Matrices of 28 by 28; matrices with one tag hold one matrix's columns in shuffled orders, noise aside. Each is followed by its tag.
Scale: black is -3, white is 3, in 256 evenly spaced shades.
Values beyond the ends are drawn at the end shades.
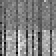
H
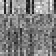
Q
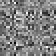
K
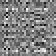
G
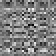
G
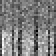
H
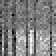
H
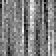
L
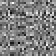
K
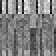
Q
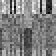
Q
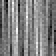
L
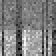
H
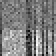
H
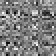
K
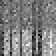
H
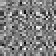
K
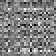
G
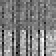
H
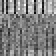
Q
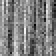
L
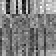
Q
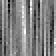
L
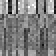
Q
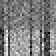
H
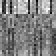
Q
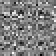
K
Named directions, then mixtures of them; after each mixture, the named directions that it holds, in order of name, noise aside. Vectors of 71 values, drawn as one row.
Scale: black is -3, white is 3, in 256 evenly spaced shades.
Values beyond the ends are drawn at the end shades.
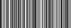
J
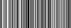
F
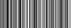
F, J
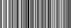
F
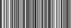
F, J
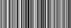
F, J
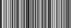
F, J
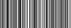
F, J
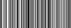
F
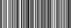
F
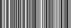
J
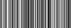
F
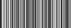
F, J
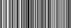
F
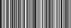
J
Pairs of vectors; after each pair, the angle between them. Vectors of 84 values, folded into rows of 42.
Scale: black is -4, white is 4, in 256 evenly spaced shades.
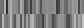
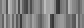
partly aligned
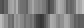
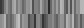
partly aligned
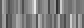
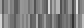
partly opposed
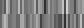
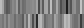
partly opposed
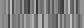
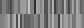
partly opposed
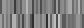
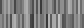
nearly parallel
